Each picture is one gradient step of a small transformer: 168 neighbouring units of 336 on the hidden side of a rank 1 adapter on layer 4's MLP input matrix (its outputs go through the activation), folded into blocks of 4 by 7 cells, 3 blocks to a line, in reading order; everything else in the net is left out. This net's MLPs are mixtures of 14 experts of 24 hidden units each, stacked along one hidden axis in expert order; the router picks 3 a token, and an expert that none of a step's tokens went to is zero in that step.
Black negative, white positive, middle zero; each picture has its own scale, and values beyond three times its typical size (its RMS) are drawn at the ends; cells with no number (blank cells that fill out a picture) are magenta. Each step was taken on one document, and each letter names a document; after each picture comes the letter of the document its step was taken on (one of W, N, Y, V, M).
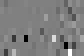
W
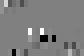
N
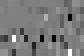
W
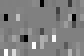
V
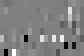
W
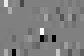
N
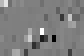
N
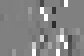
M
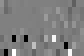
W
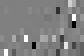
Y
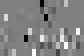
M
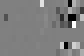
V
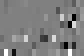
W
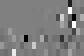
Y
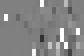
M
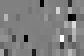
V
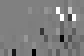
Y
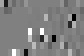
N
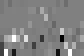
W
